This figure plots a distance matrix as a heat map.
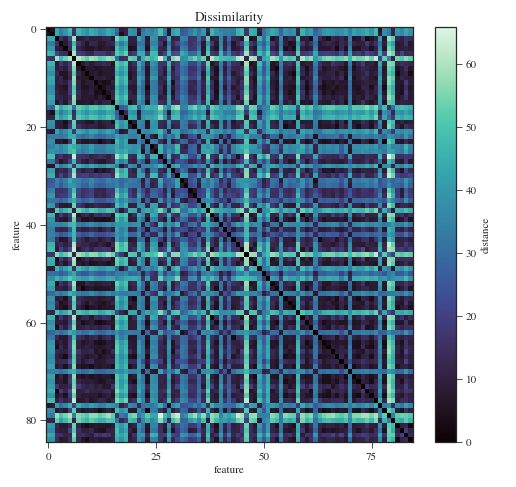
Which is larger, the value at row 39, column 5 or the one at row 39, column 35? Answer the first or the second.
the second
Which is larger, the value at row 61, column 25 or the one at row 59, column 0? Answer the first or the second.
the second
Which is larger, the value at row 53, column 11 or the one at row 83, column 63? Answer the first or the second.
the second
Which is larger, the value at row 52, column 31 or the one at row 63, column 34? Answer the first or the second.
the first
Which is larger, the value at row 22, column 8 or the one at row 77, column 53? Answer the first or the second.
the second
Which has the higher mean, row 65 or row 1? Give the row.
1
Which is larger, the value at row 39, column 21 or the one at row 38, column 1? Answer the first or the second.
the second
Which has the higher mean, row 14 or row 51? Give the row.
51
